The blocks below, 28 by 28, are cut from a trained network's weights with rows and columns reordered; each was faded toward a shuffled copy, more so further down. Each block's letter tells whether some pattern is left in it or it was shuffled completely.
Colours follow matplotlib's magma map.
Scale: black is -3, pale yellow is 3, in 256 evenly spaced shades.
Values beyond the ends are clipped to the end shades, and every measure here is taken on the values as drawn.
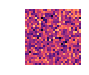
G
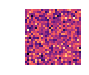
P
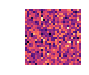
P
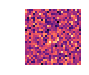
G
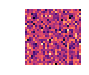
P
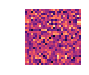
P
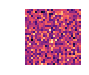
G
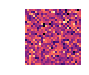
G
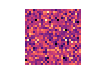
G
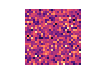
G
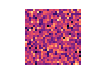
G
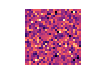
G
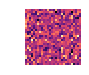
P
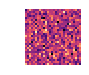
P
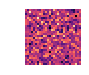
P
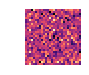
P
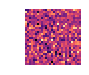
P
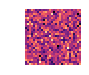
G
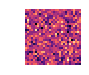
P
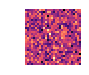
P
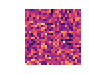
P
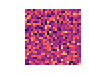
G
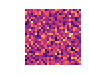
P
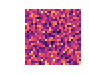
G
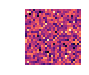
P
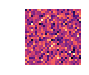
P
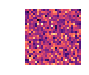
P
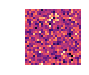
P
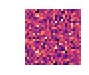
P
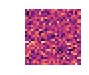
P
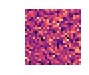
G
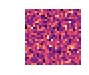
G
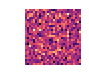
P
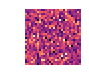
G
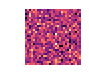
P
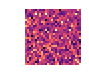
G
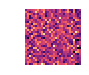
P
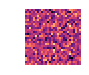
P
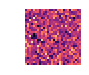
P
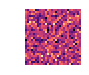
P
